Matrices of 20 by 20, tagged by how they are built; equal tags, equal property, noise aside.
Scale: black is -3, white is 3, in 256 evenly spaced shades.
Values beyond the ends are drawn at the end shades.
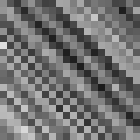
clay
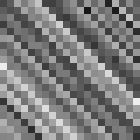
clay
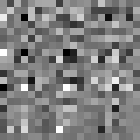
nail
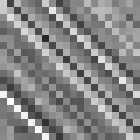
clay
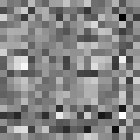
nail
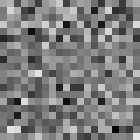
nail
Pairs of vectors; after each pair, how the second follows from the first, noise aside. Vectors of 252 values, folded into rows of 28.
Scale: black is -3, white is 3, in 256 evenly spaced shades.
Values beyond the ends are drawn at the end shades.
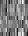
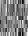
negated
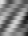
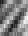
negated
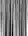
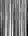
negated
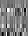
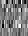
reversed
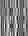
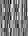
reversed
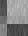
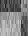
reversed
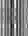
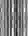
reversed
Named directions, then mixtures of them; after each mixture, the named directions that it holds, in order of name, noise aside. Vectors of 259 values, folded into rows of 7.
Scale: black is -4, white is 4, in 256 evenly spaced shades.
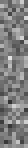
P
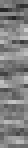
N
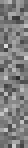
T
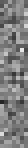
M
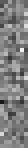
M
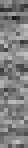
N, T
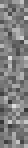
P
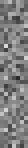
T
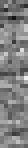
M, N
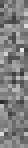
M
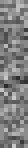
N, T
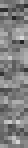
N, P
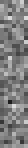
N, P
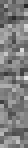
M, N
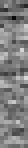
M, N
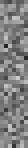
T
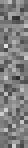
T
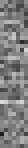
M, N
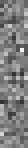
M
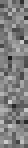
P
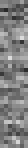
N, P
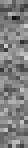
N, T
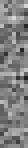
M, N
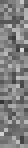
M, P
